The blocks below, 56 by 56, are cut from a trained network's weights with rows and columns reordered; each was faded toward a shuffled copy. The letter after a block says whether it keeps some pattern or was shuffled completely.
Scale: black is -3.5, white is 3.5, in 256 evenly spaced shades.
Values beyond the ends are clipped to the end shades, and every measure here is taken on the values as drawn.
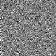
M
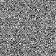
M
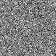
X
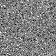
X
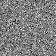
X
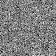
X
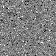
X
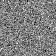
X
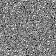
X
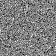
X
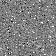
X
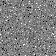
X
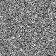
X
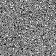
X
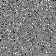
X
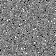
X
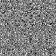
M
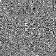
M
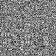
M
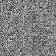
M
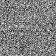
M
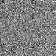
M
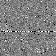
M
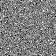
X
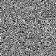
M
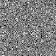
M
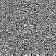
M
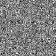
M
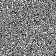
X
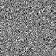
M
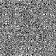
M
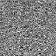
M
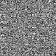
M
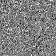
X
